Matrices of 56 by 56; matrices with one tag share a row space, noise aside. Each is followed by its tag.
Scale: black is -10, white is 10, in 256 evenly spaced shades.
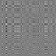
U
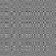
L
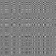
L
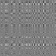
L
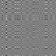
U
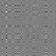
U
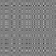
L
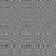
L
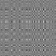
L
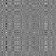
U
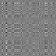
U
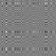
U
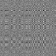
L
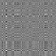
U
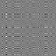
U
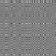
L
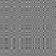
L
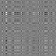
U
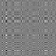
U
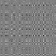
L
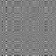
U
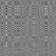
U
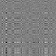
U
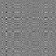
U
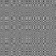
L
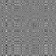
U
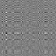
U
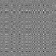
L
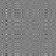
U
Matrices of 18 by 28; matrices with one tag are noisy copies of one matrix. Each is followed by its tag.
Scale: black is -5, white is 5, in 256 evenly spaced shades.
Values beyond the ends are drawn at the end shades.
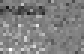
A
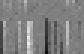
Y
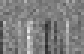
Y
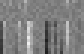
Y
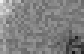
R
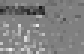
A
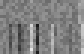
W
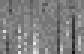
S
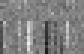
Y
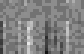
Y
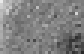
R
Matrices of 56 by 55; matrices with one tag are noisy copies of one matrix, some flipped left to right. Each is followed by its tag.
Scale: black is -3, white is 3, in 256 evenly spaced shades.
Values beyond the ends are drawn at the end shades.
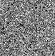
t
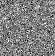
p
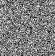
p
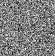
t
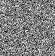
p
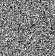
t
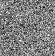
t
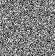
p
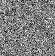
p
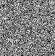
p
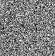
t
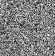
t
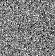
t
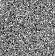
t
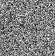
t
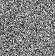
t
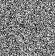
t
